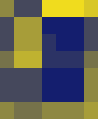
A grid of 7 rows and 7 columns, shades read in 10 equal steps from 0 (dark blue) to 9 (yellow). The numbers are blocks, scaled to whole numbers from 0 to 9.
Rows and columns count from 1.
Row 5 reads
2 2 2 0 0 0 5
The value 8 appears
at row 1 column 7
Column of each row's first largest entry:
4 2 2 2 7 7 7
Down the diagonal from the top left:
5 6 6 1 0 0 6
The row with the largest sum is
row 1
